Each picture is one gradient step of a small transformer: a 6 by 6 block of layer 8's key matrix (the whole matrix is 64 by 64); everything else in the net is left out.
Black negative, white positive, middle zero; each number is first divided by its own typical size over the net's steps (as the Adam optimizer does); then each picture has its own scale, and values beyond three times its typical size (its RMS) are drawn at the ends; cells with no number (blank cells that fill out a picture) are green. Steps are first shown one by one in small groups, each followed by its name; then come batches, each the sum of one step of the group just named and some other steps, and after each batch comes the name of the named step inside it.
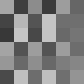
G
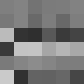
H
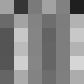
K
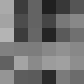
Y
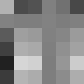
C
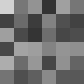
H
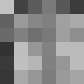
C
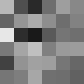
H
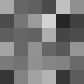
G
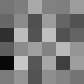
G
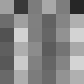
K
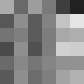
Y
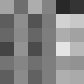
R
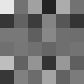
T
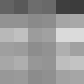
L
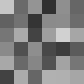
T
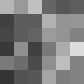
R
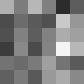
R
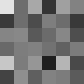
T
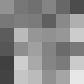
T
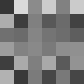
L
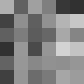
R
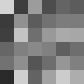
T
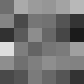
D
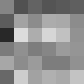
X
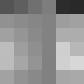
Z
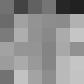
Z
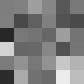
D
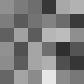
X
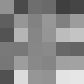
X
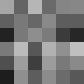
D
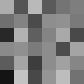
D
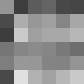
X
